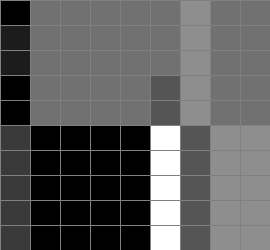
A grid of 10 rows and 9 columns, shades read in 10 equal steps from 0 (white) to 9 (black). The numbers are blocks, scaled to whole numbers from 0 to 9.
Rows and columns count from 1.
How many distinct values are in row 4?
4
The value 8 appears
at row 2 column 1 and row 3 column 1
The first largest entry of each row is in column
1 1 1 1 1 2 2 2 2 2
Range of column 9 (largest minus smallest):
1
